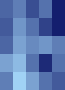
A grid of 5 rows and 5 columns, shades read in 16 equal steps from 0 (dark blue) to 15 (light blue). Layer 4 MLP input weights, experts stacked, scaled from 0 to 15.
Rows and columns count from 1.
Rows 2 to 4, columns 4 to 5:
3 0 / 10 8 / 1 7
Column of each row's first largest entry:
2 2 2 2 2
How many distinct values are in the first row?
5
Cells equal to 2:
0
